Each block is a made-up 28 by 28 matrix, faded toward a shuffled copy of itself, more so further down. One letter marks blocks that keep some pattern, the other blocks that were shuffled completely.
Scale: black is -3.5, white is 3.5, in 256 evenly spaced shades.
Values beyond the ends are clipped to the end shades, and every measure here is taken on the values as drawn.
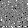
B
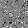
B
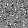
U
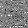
B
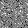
U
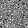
U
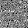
B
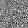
B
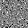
B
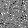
U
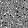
U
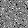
U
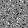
U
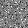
U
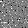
U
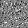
B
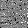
B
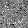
U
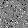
U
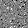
U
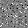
B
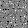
U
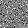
U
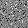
U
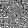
B
